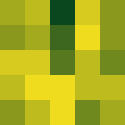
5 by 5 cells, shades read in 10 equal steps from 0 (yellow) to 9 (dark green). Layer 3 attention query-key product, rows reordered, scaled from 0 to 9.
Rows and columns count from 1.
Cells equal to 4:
4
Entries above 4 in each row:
1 1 2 0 1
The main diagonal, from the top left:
3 3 6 2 3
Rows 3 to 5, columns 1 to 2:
1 1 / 2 0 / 4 2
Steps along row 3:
same up down up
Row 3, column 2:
1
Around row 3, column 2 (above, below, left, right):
3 0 1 6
